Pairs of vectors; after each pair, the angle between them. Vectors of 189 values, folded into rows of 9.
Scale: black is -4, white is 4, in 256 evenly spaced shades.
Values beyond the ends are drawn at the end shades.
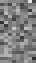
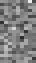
nearly parallel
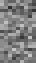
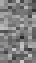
nearly parallel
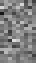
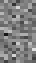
orthogonal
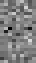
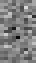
partly aligned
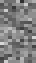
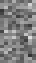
orthogonal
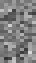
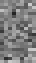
partly aligned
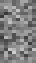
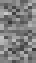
nearly opposite
